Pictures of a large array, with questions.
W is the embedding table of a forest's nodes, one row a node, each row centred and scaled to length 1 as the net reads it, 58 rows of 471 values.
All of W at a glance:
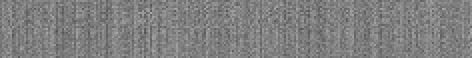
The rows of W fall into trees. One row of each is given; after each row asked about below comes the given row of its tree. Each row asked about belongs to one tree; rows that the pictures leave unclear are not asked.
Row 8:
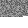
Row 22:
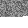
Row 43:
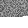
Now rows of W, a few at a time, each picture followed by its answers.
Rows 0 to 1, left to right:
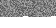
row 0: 43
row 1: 43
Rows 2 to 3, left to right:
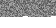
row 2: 22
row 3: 8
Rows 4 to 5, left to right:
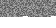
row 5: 8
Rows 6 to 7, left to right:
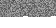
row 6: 43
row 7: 43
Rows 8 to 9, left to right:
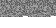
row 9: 8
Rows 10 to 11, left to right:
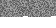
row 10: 43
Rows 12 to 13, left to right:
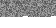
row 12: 22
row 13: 22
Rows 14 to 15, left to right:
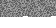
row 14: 43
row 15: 43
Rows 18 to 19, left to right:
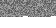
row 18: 8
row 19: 22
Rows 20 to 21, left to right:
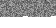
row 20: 22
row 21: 22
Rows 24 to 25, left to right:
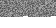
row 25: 43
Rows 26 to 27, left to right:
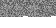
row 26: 8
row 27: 8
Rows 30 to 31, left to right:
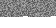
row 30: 43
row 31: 43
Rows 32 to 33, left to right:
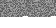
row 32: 43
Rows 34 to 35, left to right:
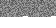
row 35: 43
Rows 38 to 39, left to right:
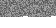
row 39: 8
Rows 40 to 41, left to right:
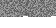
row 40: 8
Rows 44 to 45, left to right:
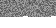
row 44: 43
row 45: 8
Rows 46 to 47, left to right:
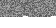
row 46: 8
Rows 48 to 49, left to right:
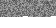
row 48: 43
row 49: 22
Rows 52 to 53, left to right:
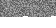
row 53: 8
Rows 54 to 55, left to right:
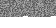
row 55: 22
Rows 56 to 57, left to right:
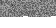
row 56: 8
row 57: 43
